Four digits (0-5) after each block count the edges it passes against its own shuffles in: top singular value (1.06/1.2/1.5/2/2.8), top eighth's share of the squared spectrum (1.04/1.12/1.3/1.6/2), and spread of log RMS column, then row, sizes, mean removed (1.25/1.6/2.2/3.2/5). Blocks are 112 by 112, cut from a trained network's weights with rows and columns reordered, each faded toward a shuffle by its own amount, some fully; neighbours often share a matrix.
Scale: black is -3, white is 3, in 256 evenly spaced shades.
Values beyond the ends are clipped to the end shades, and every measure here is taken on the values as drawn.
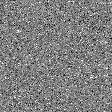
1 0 0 0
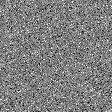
0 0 0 0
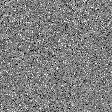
1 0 0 0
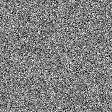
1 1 0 0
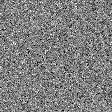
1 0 0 0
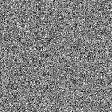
2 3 1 1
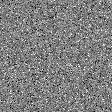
0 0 0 0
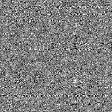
3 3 1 3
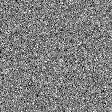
1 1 0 0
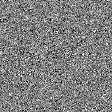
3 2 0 2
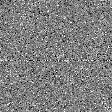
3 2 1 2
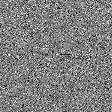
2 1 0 0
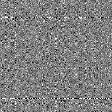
4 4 3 3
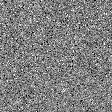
0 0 0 0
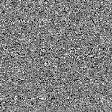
3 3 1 3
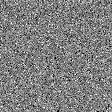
0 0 0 0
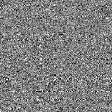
3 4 1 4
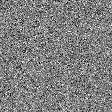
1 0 0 0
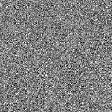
3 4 2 2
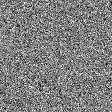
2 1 0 0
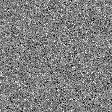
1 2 0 1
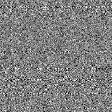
3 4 1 3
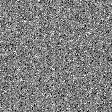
1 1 0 0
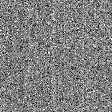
2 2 0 1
